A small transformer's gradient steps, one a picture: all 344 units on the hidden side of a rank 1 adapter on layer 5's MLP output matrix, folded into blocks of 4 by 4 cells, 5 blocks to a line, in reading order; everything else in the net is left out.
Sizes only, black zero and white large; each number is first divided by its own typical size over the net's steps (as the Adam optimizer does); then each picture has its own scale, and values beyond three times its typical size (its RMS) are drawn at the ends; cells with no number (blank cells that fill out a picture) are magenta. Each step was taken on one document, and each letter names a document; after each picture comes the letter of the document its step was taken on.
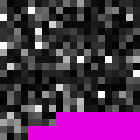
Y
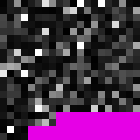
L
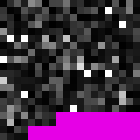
L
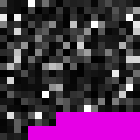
Y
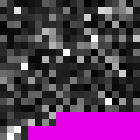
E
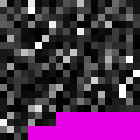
Y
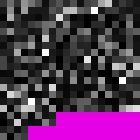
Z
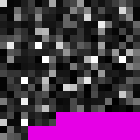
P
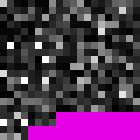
P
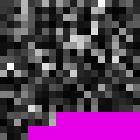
Z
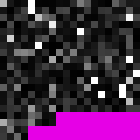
Y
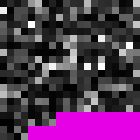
Z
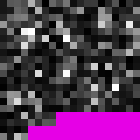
Z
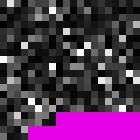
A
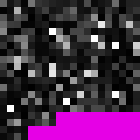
L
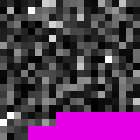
P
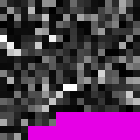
P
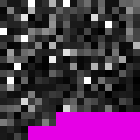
L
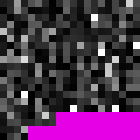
L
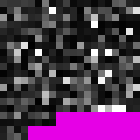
P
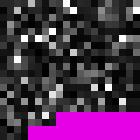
L
